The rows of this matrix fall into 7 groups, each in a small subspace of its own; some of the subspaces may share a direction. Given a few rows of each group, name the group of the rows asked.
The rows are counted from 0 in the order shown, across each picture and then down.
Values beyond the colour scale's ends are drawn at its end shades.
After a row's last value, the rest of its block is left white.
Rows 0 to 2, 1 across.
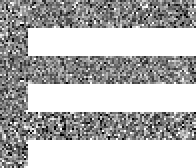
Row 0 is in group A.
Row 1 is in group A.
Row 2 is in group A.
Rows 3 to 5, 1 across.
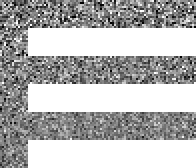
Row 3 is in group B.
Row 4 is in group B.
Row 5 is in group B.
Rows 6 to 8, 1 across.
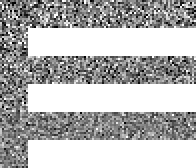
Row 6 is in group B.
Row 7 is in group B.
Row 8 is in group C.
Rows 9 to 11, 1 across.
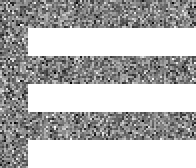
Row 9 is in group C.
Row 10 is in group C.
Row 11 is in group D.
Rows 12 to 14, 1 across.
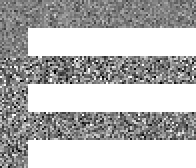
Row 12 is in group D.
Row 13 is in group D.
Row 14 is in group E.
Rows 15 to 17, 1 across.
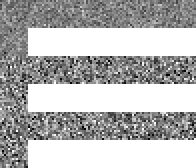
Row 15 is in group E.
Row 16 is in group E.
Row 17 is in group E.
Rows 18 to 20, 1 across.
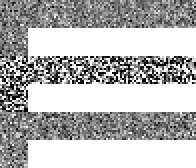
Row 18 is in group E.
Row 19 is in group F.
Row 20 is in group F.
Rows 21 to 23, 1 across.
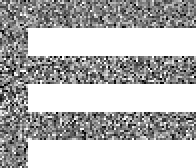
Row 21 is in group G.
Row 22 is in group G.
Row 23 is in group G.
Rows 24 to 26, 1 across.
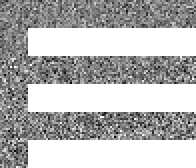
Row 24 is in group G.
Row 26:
B
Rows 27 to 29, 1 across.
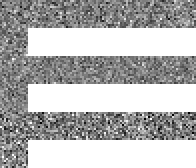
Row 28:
E
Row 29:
B
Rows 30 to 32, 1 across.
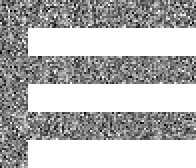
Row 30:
E
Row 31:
D
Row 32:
B
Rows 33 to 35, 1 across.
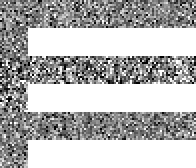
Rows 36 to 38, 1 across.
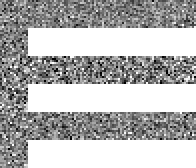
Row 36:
B
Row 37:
C
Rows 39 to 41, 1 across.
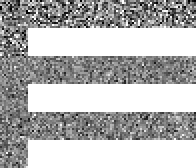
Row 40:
F
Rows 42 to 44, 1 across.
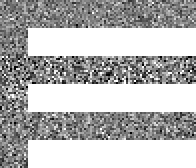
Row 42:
B
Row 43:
F
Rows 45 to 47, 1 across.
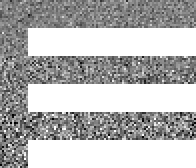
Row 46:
E
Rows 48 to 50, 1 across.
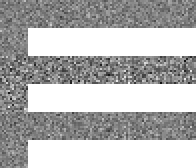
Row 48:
D
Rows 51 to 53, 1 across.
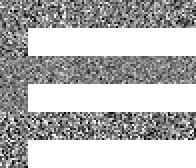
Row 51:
A
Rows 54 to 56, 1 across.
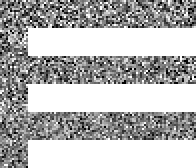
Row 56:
E
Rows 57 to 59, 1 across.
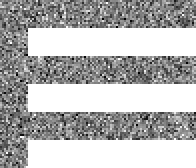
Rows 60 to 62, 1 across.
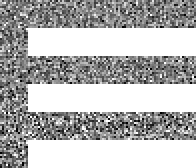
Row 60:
G
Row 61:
G
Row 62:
E
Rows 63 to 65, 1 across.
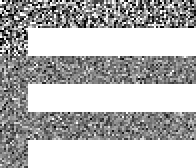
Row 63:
G
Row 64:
E
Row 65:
D
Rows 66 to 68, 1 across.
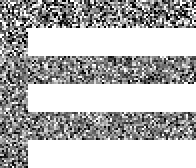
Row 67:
E
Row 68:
E
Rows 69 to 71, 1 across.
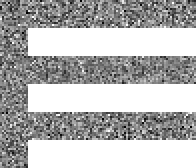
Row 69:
C
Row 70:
E
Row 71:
F
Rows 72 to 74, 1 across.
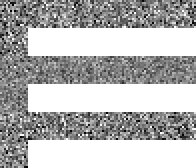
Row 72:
C
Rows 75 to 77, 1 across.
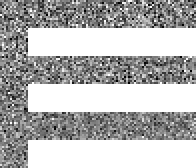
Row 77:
G
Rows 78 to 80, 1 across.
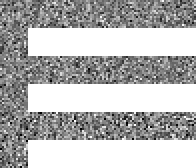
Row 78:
A
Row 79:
D
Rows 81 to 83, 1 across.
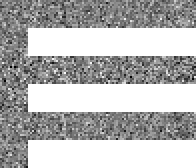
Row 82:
C
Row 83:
A
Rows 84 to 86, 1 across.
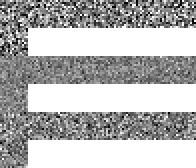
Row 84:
G
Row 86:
D
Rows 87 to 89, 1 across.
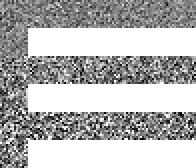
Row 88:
B
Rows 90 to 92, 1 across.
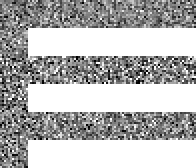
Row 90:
B
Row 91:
B
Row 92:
E
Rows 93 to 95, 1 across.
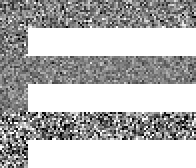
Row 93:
A
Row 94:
D
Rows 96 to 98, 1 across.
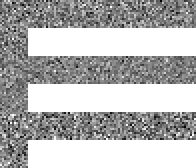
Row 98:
E
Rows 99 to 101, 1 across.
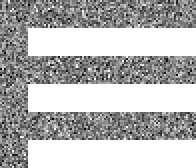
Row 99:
E
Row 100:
D
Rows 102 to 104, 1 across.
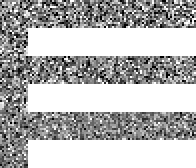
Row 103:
A
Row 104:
F
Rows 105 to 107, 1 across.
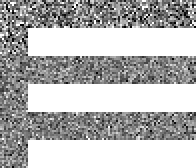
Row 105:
C
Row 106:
C
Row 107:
B
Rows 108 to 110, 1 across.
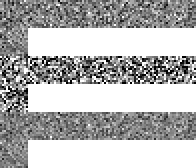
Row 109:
E
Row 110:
D
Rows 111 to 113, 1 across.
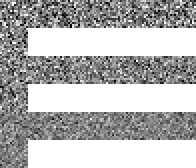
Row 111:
F
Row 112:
G
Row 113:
D
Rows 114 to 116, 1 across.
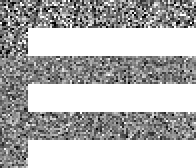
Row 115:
F
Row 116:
C
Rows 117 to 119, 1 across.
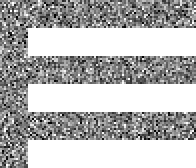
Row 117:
B
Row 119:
E
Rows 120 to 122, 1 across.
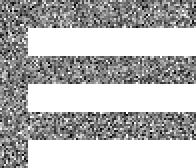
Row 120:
A
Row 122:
G
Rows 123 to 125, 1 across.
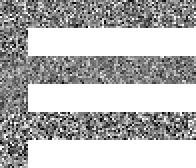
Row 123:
B
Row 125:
D
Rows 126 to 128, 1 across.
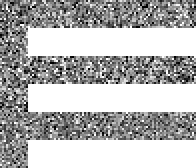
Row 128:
D
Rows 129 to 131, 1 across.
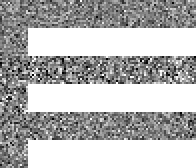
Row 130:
C
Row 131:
D
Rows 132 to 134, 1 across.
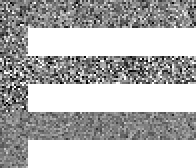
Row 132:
C
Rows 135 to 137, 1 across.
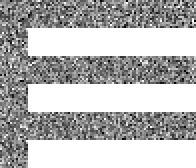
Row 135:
G
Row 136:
C
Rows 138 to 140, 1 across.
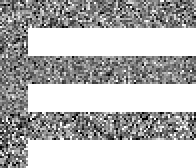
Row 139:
F
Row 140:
A
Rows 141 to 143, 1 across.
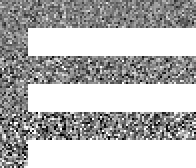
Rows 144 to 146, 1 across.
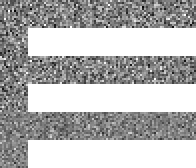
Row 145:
G
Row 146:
D
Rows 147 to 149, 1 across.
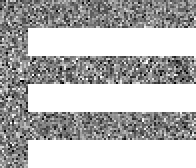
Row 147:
E
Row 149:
E
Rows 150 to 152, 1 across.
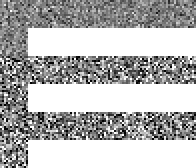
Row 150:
E
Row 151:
B
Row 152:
B
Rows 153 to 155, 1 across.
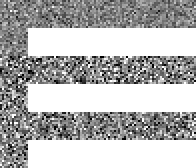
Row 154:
G
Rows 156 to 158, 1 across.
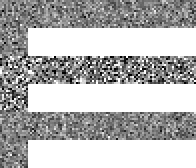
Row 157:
G
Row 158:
C
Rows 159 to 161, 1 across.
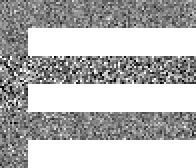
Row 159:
F
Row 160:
G
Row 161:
G
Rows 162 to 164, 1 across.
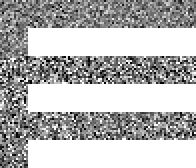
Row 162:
D
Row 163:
A
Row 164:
F
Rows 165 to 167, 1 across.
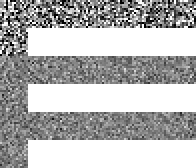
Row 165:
E
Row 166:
E
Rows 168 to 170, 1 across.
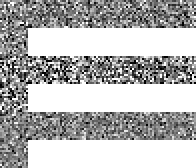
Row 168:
A
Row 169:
G
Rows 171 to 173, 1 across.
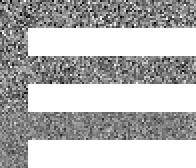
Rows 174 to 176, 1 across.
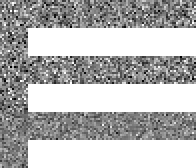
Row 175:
F
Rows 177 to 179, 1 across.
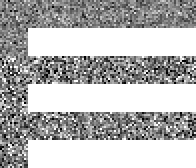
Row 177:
E
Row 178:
B
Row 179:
D
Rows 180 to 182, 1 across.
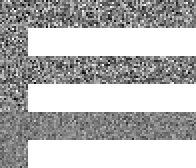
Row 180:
E
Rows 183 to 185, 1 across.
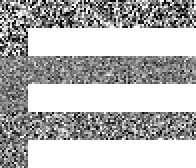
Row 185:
D
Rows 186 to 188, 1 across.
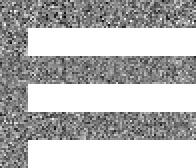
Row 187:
C
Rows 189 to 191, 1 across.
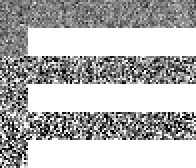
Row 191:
B
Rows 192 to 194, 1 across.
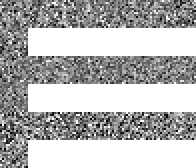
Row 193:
D
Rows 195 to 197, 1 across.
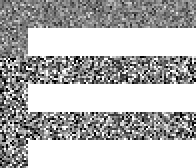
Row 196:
C
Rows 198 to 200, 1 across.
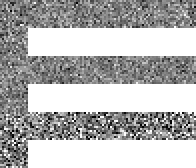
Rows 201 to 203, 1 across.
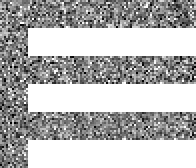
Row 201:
C
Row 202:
C
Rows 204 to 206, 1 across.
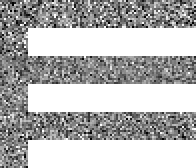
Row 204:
G
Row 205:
B
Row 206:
A
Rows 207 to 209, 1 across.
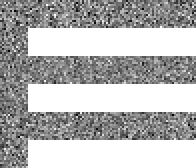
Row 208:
E
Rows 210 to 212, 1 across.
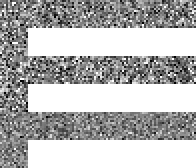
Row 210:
E
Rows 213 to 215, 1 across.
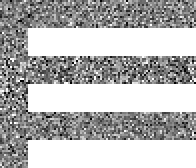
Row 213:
G
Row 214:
C
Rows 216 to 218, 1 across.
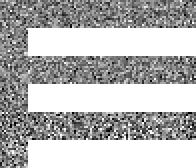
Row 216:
F
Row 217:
G
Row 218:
F
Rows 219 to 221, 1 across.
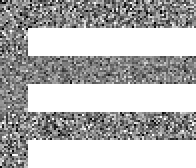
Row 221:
E
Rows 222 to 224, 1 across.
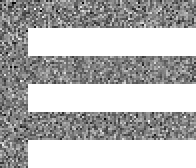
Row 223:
F
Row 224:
G
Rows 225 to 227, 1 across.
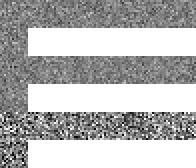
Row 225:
E
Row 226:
F
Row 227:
B
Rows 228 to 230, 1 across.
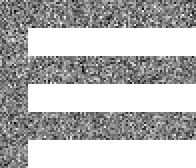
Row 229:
E
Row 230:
E
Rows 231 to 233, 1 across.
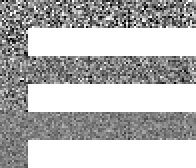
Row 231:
F
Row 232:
A
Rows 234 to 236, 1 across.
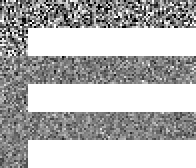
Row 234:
E
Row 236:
A
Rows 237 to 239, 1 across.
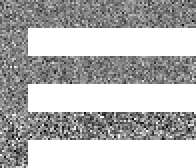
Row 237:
B
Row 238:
G
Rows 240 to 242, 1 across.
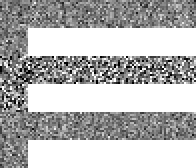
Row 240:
C
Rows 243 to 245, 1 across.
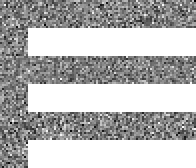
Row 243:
B
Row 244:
G
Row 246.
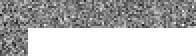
